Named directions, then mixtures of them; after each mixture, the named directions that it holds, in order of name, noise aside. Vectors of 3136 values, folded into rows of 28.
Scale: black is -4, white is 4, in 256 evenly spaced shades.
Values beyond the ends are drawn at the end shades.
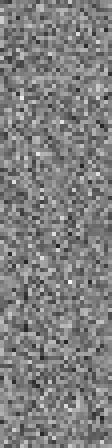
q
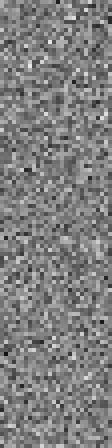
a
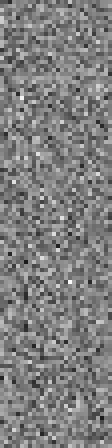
q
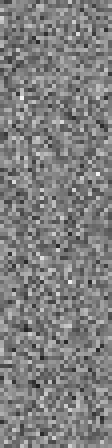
q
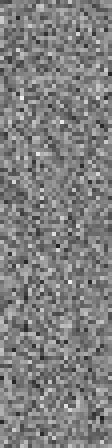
q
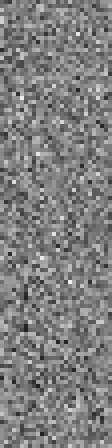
q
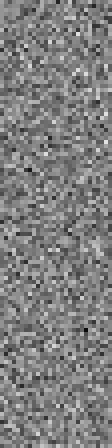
a, q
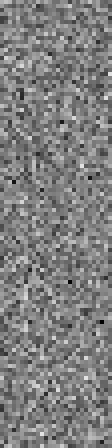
a, q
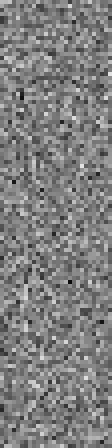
a, q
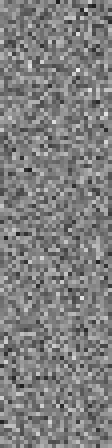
a, q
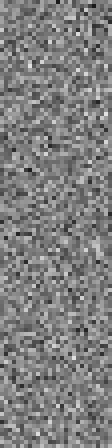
a, q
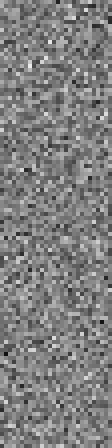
a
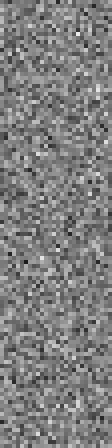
a, q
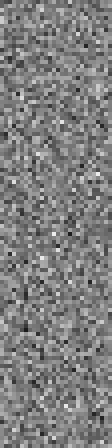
q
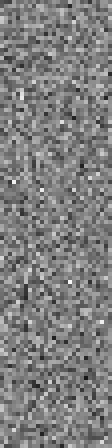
a, q
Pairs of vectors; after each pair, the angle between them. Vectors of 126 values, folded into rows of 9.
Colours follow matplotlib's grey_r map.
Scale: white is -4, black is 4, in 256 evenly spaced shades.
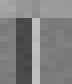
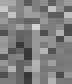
partly aligned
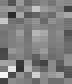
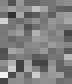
nearly parallel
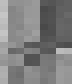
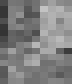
nearly opposite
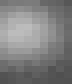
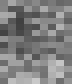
partly opposed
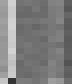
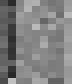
nearly opposite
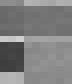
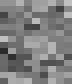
partly aligned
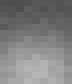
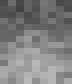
nearly parallel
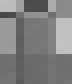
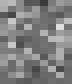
partly aligned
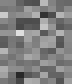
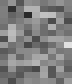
orthogonal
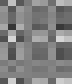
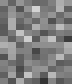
partly opposed
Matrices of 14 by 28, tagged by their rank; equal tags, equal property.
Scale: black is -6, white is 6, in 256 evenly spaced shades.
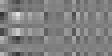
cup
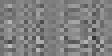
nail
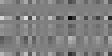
cup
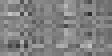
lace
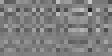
nail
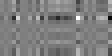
cup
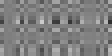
cup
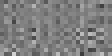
lace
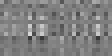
nail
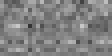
lace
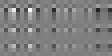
cup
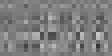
nail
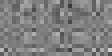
lace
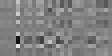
nail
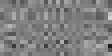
lace
